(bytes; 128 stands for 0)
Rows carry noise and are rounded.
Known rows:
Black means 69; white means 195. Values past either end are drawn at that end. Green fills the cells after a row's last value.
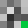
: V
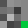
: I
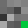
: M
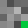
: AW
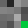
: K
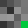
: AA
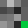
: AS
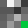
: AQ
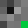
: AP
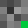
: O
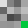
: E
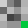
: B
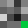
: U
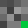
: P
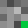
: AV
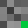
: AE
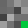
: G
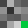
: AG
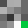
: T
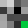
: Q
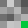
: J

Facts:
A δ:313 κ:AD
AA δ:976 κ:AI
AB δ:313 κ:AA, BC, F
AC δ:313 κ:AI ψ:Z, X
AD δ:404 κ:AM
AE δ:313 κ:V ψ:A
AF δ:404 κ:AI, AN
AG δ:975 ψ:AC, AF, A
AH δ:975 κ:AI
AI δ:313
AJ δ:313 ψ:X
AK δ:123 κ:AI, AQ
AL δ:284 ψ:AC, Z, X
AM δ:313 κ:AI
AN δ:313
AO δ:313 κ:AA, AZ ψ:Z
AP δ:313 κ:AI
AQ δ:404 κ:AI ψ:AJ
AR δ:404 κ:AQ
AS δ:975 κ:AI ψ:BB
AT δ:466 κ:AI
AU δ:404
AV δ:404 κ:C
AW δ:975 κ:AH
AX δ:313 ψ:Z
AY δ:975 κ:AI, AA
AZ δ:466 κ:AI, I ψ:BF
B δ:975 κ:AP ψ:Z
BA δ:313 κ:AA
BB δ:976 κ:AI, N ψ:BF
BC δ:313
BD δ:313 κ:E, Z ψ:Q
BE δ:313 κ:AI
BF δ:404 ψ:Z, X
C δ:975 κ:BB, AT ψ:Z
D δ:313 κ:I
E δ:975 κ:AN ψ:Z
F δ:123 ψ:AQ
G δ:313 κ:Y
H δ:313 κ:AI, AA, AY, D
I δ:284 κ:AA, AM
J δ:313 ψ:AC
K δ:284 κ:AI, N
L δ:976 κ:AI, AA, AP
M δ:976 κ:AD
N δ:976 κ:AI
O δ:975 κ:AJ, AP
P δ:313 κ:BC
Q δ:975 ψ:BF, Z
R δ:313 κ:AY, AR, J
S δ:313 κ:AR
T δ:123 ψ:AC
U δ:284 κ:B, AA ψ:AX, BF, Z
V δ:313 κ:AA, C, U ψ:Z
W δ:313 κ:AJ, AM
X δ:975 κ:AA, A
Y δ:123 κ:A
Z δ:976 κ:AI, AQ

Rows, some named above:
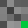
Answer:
AE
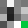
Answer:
AC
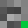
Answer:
AM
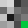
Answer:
BF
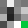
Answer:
AC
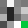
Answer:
AC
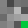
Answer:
AF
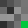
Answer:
AA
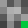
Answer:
AR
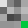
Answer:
E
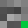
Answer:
AM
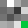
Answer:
AL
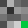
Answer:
AG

